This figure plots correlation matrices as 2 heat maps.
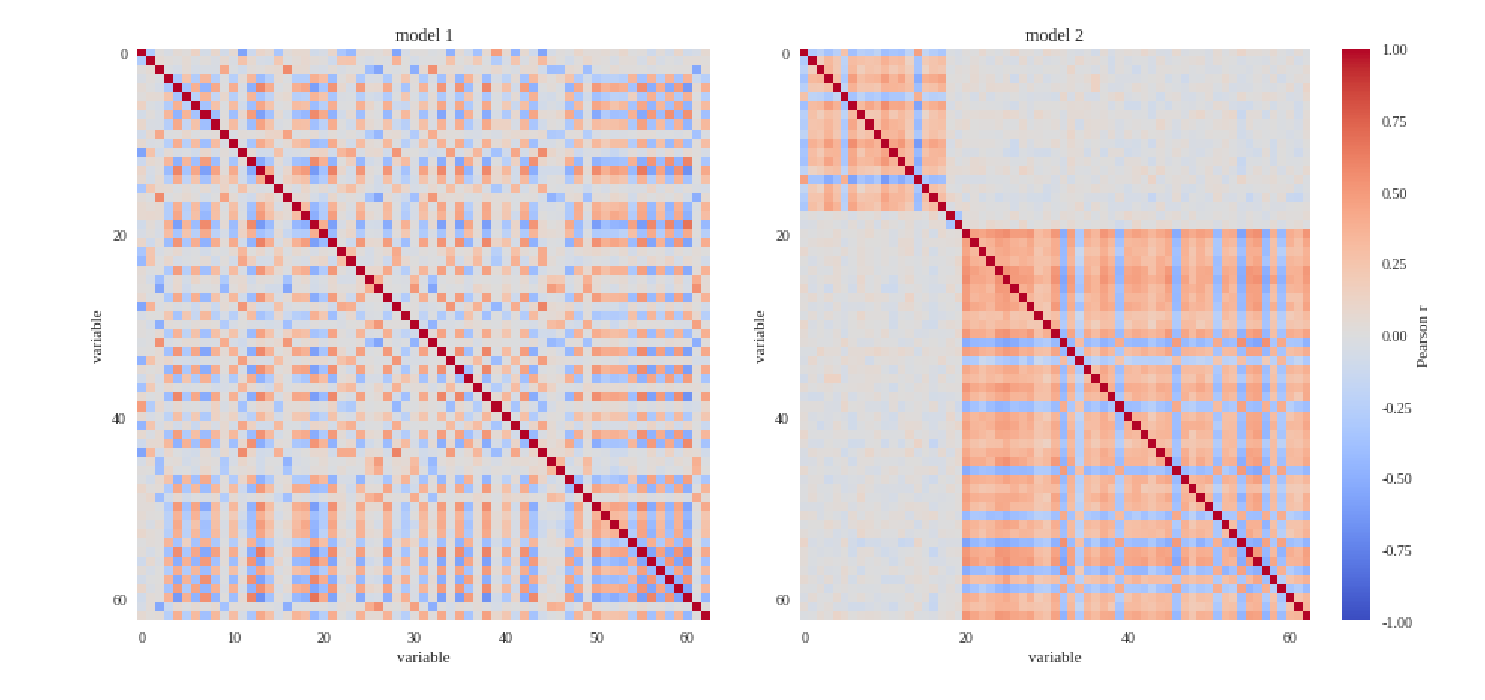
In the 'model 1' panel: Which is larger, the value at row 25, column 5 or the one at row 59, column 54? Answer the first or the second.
the first
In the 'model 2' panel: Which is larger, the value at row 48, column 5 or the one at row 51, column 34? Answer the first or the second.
the second
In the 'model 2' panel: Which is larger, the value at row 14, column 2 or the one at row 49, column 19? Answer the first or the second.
the second
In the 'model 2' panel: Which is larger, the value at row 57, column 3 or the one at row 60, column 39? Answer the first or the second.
the first
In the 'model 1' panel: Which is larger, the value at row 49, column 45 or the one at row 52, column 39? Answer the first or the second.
the first
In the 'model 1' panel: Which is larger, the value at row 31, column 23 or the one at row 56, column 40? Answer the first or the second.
the first
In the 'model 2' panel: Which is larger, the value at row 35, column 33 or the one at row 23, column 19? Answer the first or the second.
the first
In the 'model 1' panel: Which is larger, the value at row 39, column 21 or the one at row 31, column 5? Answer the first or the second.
the first
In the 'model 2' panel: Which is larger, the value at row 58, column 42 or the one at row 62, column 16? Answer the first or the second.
the first
